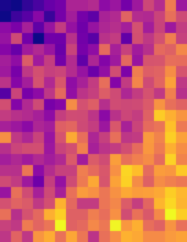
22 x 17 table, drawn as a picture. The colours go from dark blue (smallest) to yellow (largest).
Slope: up to the bottom right. Ninth with the highest average: bottom right. Ninth with the lowest average: top left. Mirror symmetry: none. Histogram: bell-shaped.
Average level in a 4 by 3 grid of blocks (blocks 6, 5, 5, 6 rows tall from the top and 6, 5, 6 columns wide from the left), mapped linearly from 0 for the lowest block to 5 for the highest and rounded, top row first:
0 1 2
2 2 3
2 3 5
3 4 5
